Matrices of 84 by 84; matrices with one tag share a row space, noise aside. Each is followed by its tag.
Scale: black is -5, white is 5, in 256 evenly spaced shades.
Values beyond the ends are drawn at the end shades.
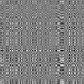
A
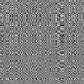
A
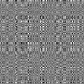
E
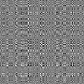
E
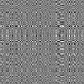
A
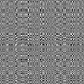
E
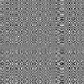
A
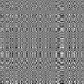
A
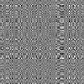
A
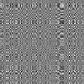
A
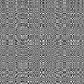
E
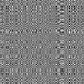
A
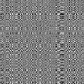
A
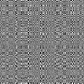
E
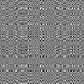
E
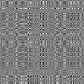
E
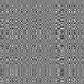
A
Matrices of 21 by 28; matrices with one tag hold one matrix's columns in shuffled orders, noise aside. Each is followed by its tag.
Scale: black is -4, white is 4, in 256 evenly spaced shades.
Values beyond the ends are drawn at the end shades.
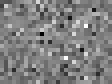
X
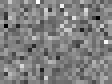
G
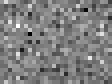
X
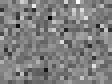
G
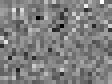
G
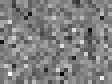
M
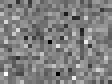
M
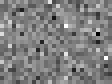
X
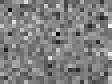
X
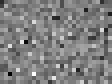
M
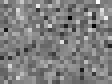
G
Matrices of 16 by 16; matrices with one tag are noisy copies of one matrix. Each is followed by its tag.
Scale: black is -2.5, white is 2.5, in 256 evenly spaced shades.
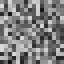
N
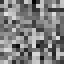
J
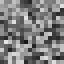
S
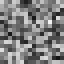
S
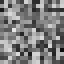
J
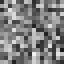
J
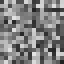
J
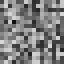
J
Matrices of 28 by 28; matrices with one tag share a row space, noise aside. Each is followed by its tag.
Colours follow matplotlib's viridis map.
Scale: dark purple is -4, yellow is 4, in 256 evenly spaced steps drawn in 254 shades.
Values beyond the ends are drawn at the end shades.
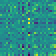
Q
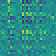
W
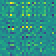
W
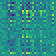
W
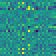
Q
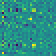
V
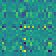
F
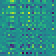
W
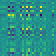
W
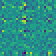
F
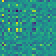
V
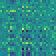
W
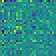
V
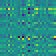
Q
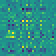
W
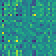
V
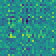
W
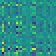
V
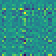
F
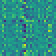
F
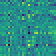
Q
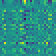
F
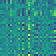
Q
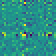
F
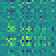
W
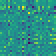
Q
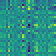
Q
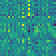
Q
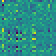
V
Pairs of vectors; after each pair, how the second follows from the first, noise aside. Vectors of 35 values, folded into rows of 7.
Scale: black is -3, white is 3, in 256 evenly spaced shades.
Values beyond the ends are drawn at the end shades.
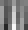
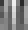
reversed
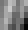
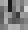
shuffled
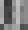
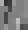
partly zeroed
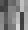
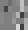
partly zeroed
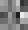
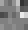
partly zeroed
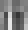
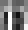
scaled up
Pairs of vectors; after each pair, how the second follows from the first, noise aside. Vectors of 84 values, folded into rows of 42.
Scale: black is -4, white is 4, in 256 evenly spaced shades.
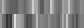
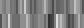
wrapped around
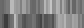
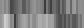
negated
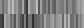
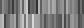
negated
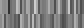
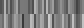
wrapped around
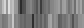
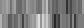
wrapped around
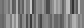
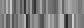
wrapped around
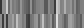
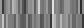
wrapped around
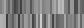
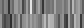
wrapped around
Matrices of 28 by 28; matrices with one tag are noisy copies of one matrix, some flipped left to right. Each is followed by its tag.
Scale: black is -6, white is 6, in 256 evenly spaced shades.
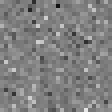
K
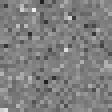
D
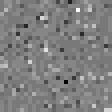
D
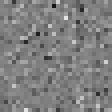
K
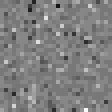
K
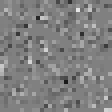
D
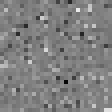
D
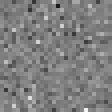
K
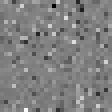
K
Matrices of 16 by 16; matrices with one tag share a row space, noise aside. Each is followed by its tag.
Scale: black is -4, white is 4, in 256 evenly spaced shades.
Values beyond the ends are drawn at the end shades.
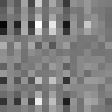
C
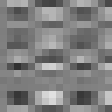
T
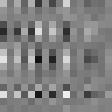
C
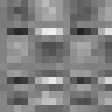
T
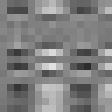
T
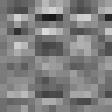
T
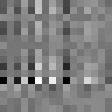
C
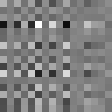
C
